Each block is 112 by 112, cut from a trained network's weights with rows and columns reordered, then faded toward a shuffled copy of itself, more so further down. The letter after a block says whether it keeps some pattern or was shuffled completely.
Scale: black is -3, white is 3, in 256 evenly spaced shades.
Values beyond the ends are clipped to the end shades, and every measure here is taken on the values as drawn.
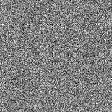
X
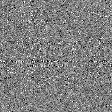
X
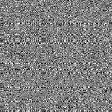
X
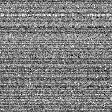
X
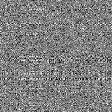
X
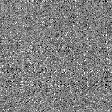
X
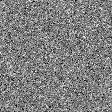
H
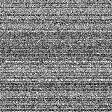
X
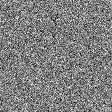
H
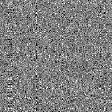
X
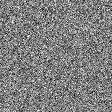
H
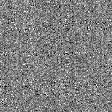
X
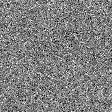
H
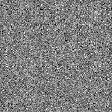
X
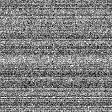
X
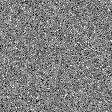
H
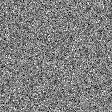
H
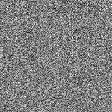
X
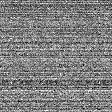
X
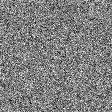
H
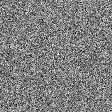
H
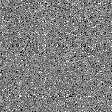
X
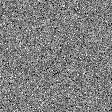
H
